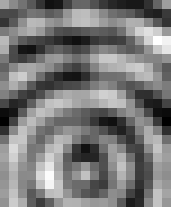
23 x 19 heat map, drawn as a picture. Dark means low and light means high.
Average level on the scale: 50%. Rings: centred on the bottom middle. Odd rows or columns: none. Ninth with the lowest average: middle right.
